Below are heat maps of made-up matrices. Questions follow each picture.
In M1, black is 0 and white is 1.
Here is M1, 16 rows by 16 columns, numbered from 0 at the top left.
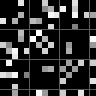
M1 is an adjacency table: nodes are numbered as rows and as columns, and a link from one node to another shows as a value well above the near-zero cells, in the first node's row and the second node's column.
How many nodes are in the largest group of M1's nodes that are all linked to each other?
3
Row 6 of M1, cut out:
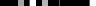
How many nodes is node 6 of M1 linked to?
4
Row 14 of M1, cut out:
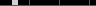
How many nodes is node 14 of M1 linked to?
1
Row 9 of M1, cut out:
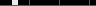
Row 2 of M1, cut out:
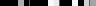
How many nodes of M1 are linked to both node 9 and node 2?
0
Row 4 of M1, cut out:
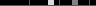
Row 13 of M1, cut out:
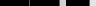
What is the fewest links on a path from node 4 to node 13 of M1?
4
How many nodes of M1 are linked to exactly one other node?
2
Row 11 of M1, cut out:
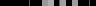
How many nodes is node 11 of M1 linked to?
4
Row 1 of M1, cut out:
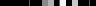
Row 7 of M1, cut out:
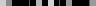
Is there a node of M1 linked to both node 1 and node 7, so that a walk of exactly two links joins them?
yes
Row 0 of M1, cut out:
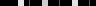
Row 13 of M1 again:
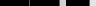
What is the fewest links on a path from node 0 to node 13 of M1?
3
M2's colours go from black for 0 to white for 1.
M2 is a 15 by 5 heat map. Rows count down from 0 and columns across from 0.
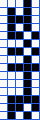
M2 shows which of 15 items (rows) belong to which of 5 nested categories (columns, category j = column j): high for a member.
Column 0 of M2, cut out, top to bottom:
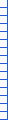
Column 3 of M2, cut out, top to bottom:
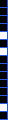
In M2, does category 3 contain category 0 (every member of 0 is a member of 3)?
no
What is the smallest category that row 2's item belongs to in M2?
4
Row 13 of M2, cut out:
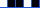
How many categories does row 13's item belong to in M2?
2
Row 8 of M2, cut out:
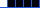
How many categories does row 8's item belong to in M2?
1
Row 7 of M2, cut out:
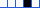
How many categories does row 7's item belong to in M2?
4
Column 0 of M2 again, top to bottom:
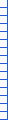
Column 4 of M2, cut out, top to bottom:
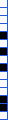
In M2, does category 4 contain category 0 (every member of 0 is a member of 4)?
no
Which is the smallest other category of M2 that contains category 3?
0
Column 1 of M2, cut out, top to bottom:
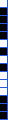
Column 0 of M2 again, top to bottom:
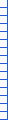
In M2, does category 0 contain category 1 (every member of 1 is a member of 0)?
yes
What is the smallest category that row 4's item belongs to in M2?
3
